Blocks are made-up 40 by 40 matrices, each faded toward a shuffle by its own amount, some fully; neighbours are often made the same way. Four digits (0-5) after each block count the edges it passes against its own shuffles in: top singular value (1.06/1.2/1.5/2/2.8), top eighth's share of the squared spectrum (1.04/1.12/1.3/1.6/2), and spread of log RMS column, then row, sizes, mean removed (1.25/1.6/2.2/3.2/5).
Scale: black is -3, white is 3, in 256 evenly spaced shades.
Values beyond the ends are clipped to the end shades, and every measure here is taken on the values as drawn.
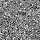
1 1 0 0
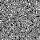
1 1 0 0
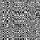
4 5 3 3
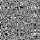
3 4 2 1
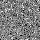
0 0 0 0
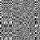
4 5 3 2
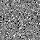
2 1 0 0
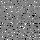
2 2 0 1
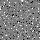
0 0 0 0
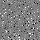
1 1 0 0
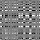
5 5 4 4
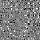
3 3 2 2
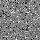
1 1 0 1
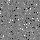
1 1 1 0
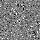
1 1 0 0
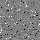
0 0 0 0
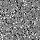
0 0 0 0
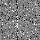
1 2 1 0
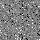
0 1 0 0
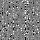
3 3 2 0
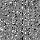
2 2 2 0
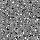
0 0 1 0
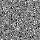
1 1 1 0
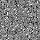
1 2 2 0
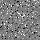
0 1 0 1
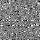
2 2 0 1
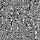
1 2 2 0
